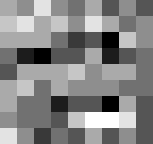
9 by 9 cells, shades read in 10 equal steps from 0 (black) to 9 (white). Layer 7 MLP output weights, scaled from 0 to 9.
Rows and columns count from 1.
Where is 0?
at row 3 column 7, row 4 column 3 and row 7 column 7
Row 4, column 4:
3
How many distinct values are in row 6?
4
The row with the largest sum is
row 2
